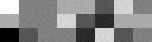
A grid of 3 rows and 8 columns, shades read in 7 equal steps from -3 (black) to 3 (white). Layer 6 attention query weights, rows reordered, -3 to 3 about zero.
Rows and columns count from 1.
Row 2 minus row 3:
4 1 0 2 1 -4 2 1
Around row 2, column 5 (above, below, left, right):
1 -2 2 -2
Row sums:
6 2 -5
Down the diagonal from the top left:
3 0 0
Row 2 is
1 0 0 2 -1 -2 1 1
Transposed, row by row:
3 1 -3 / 0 0 -1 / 0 0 0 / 1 2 0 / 1 -1 -2 / -1 -2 2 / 2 1 -1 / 0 1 0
